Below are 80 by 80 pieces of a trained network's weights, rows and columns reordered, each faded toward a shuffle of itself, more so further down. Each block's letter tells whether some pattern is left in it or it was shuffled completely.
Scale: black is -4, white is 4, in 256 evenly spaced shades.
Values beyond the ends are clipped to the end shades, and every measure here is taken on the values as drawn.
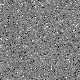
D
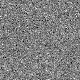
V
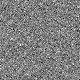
D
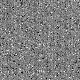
V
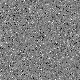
D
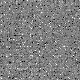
V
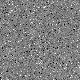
D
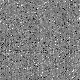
V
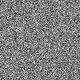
D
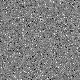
V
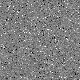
D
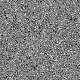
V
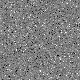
D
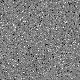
D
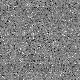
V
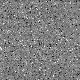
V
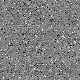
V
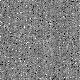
V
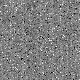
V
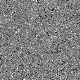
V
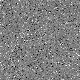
D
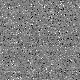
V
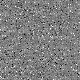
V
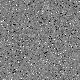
D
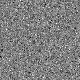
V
